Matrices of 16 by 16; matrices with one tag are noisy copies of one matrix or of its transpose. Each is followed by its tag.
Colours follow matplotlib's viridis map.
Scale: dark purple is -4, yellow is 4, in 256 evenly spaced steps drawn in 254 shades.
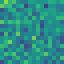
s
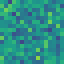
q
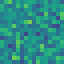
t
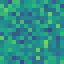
q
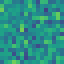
t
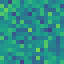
q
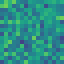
s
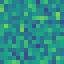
t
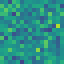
q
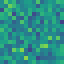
q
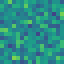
t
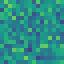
q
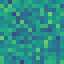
q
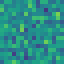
t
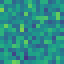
t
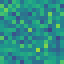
q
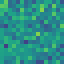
s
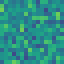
t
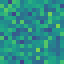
q
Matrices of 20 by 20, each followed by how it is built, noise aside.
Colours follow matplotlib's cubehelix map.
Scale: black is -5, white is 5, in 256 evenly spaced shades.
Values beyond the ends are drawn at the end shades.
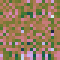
low rank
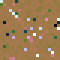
sparse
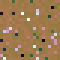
sparse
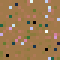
sparse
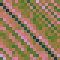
Toeplitz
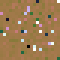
sparse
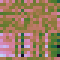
low rank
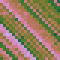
Toeplitz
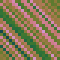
Toeplitz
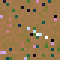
sparse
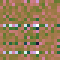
low rank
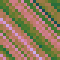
Toeplitz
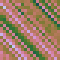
Toeplitz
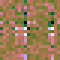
low rank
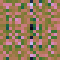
low rank
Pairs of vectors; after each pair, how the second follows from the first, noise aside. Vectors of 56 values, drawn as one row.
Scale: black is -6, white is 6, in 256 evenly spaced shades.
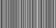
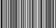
scaled up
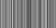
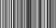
scaled up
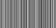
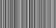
reversed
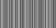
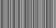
negated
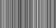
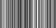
scaled up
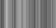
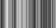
scaled up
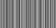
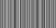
negated
